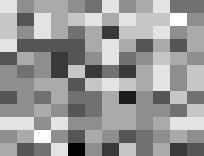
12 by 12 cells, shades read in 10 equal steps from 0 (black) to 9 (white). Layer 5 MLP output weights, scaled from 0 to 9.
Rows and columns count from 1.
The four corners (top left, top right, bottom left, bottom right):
8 4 6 3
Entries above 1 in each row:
12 12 12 12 12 12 12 11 12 12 12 11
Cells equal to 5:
33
